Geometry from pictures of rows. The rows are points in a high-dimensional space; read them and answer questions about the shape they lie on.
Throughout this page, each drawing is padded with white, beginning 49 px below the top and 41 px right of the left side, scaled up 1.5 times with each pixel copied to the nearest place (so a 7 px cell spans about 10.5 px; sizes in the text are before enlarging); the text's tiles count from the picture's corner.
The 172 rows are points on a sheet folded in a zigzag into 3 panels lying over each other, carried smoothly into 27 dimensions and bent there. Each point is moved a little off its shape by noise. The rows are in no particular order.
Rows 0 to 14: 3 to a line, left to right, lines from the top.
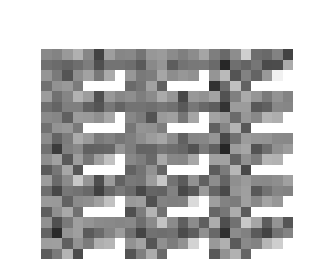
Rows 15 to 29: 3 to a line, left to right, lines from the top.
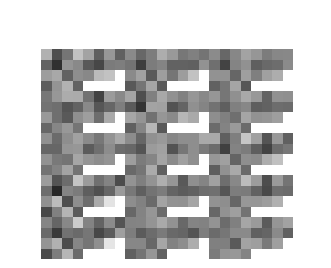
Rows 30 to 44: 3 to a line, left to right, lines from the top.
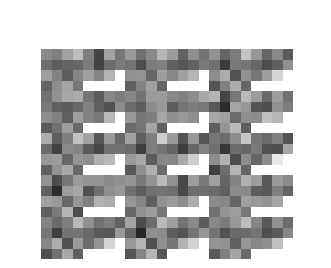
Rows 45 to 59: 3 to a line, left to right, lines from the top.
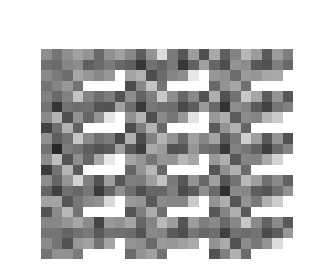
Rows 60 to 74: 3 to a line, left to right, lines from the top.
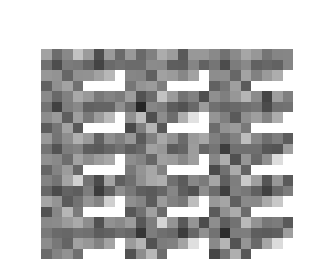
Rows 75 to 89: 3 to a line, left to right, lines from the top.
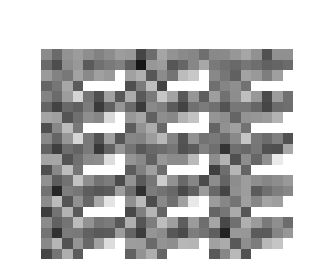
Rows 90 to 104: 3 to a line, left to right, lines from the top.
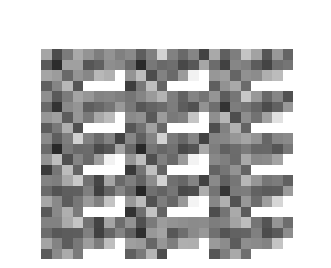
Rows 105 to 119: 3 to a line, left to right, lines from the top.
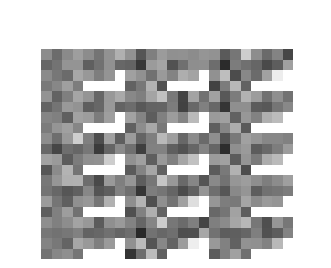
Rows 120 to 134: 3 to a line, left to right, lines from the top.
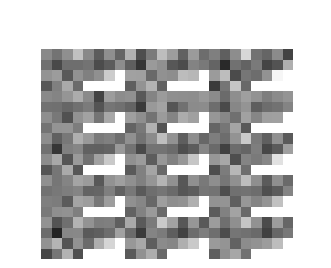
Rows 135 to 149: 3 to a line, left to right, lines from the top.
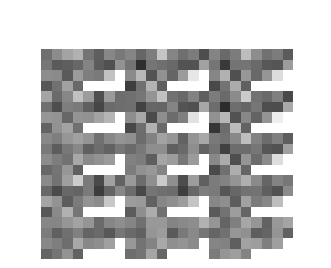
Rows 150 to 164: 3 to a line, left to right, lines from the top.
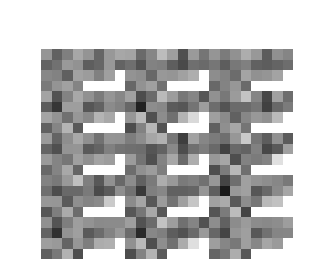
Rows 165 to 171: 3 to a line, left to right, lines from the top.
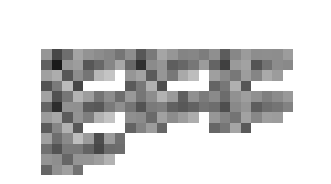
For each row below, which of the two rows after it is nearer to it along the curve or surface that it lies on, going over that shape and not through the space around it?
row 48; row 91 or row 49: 91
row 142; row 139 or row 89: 89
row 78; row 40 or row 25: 40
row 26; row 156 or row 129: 129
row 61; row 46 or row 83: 46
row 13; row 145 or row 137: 137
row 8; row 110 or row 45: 110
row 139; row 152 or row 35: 152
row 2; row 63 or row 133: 63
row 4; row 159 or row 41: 41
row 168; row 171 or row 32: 32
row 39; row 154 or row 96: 154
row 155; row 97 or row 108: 108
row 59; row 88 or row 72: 72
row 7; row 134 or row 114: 114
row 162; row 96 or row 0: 96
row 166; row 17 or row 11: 17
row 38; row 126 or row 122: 122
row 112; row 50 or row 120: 120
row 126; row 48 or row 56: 48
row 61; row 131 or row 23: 23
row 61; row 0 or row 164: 0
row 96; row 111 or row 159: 159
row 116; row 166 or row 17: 17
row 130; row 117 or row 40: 117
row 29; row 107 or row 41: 41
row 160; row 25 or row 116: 116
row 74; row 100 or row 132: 132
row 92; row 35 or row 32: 35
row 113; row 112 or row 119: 112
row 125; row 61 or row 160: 160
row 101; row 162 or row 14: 162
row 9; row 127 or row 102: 102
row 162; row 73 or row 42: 42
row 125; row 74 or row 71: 74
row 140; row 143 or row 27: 143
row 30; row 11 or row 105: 105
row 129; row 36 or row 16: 36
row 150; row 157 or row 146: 157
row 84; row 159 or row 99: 159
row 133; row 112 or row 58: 58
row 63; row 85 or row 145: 85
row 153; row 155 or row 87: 87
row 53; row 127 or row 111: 111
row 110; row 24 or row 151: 24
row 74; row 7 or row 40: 7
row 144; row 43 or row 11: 43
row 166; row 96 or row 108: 96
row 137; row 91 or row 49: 91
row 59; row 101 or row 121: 101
